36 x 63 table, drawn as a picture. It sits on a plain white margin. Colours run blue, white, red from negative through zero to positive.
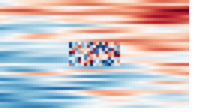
Values rise toward the top right. The ninth with the lowest average is the bottom left. The grain runs across in streaks. An odd patch, rougher than its surroundings, sits in the centre. The ninth with the highest average is the top right.
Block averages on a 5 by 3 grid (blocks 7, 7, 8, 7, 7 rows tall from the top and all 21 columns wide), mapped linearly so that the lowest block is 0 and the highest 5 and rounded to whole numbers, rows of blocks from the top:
3 4 5 / 2 3 4 / 1 2 3 / 1 1 2 / 0 2 2
